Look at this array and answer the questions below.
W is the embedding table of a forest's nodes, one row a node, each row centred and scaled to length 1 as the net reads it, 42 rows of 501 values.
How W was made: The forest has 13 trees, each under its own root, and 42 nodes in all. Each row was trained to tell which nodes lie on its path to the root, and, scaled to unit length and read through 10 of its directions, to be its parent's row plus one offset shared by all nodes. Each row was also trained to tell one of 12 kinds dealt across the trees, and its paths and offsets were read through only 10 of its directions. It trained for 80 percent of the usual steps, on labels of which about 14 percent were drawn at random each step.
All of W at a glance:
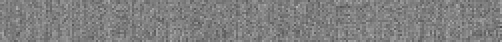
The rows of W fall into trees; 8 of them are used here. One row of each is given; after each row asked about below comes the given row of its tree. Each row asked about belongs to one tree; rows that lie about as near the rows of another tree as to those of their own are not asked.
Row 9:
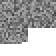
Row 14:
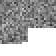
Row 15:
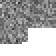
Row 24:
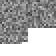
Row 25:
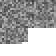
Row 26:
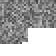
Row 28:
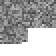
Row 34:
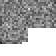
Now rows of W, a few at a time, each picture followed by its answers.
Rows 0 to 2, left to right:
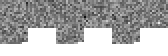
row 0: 24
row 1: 26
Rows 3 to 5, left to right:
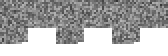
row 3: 25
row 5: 15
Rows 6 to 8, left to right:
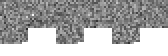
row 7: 15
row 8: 34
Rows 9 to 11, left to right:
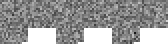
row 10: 15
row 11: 24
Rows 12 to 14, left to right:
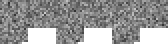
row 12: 34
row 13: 9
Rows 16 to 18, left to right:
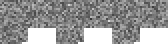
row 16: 24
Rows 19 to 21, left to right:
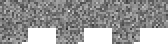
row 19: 9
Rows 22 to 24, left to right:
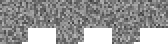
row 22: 15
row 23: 15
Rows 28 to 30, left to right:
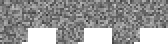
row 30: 26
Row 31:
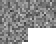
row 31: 34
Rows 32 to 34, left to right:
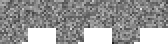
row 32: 26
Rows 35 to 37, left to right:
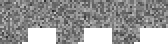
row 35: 34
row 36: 25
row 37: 26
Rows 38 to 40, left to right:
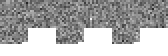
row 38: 9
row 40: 25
